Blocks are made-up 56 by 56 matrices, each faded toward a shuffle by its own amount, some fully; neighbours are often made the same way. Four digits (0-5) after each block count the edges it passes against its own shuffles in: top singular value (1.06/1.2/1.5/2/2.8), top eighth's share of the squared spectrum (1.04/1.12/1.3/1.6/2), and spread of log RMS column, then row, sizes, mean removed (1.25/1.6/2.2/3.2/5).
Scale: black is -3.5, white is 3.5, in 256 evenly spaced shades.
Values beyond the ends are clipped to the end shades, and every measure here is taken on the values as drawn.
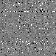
2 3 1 2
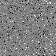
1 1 0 0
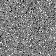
0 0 0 0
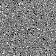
0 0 0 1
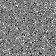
0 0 0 0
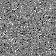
2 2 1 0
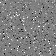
0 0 0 0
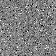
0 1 0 0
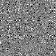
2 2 2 2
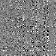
2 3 3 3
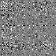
2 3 3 3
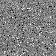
0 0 0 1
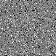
1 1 1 1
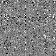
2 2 2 2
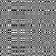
5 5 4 4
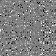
4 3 2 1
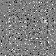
3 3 1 1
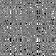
4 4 2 2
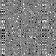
4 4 2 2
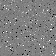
1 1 0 0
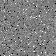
1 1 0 0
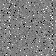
2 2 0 0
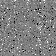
2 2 0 0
